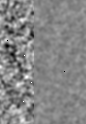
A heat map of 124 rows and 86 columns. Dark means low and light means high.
No row or column stands out. The field is mottled with small blotches. The right part is calmer, past a seam about 40% of the way across. There are no regular stripes. Five lone cells stand out: three far higher and two far lower than their neighbours. The halves do not mirror each other.
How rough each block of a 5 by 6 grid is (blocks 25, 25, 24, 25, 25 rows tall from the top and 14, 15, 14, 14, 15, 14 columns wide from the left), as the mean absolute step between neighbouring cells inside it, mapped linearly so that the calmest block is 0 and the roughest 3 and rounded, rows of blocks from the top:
221000 / 321000 / 231000 / 221000 / 221000
